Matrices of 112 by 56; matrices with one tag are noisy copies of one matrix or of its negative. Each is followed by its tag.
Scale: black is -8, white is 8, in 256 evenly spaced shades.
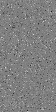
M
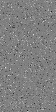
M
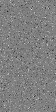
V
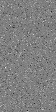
M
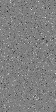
V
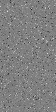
V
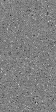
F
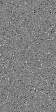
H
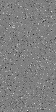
M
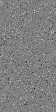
H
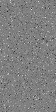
V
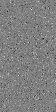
V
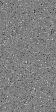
H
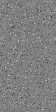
M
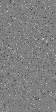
V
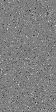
F
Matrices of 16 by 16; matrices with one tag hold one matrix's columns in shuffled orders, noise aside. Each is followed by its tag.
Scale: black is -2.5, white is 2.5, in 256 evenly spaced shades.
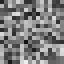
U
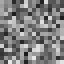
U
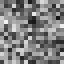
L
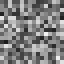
U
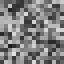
L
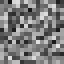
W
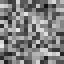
L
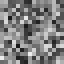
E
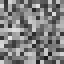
L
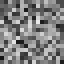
E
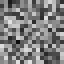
U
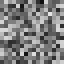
L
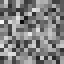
E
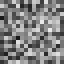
L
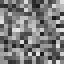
L
